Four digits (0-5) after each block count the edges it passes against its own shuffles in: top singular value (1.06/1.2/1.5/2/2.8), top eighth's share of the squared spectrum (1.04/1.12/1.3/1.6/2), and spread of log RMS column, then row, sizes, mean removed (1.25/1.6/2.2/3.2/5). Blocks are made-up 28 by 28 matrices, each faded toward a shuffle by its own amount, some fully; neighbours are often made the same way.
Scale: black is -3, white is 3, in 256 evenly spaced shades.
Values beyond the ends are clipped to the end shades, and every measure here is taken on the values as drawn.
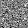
0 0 1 0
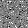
0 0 0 0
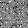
0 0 1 0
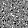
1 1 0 0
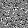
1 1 0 0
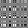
4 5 4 4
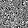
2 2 0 0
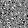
1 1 0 0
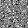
3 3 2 1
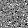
0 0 0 0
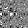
4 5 2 2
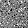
1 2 0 0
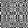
4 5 3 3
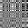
4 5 4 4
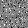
0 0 0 0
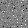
0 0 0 0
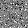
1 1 0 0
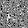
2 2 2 1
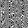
2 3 3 0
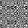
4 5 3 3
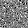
1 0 0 0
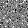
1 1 0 0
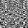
3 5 2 2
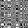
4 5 3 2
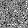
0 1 0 0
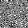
2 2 0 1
